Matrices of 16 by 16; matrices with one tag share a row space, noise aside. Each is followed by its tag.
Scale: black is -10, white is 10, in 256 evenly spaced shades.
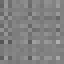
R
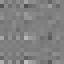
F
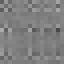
R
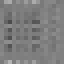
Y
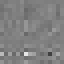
F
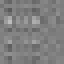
Y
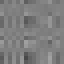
F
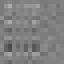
Y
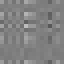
F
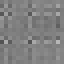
R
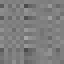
F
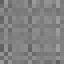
R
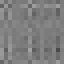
R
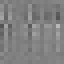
R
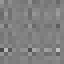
R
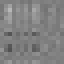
Y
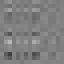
Y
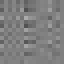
F
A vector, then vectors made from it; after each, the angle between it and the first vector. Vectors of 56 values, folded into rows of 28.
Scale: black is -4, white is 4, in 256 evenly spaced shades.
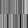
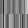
partly aligned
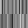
partly opposed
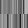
nearly parallel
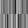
orthogonal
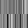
nearly parallel
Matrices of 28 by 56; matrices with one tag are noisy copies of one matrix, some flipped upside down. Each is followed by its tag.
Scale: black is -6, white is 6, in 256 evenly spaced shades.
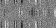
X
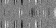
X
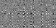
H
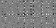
H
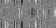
X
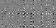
H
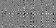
H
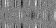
X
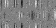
X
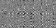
H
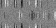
X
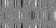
X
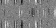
X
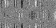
X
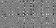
H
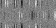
X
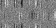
X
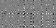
H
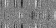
X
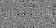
H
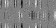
X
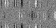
X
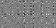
H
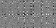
H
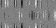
X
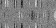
X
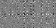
H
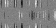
X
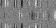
X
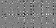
H
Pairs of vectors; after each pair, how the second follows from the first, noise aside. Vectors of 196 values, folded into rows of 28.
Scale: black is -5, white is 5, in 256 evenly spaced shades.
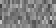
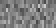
wrapped around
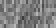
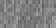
shrunk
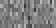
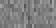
shrunk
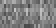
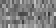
wrapped around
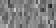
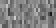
wrapped around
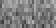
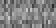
wrapped around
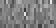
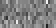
wrapped around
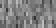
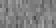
shrunk
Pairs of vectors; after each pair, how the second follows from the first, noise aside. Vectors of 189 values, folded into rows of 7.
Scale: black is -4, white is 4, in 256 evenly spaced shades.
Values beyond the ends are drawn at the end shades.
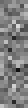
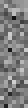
wrapped around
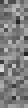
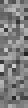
copied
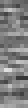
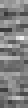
reversed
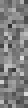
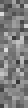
reversed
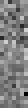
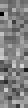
reversed
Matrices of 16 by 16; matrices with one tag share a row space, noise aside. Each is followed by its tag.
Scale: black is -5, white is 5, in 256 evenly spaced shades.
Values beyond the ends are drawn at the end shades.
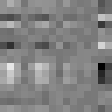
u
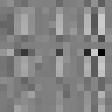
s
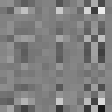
s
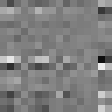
u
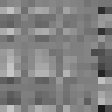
u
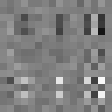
s
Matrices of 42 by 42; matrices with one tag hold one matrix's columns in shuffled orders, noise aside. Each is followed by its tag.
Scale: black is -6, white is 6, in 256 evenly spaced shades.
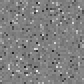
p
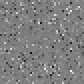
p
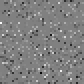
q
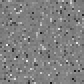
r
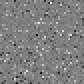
q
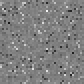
p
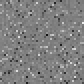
q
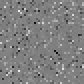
p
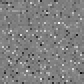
q
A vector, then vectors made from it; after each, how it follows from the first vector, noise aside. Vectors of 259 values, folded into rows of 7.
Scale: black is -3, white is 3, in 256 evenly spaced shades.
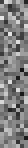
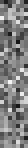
sign-scrambled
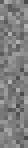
shrunk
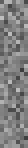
shrunk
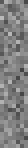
shrunk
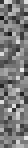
sign-scrambled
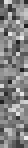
sign-scrambled
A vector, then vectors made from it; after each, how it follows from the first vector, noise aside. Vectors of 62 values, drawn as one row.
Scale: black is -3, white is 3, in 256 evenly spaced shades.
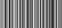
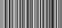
copied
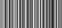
copied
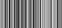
sign-scrambled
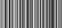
copied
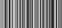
copied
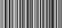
copied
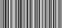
sign-scrambled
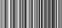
sign-scrambled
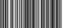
sign-scrambled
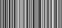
sign-scrambled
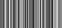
sign-scrambled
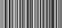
copied
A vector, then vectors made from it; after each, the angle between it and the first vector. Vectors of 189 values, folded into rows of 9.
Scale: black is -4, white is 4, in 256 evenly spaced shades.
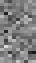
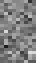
nearly opposite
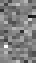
partly aligned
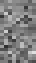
nearly opposite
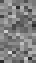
partly opposed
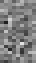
partly opposed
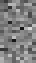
orthogonal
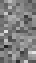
nearly opposite
